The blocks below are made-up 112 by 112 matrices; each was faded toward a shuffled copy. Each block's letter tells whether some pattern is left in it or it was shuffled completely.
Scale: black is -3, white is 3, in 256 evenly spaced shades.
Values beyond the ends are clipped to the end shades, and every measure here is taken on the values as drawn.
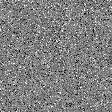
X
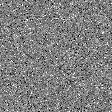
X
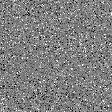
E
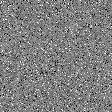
X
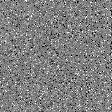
E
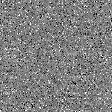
E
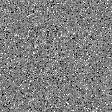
E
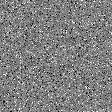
X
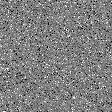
X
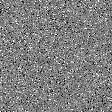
X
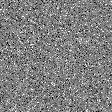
X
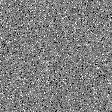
X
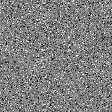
E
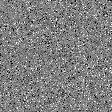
X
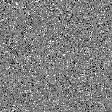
E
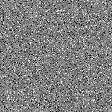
E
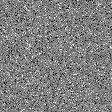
X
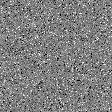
X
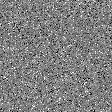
X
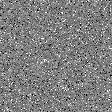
X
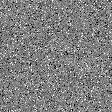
X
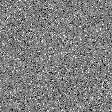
X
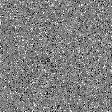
E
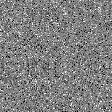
E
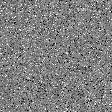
X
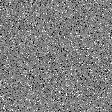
X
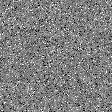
X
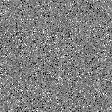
E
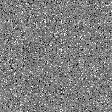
E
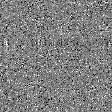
E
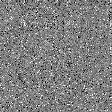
E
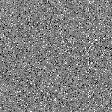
E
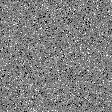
X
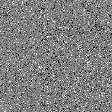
E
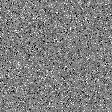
X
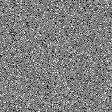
E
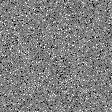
X
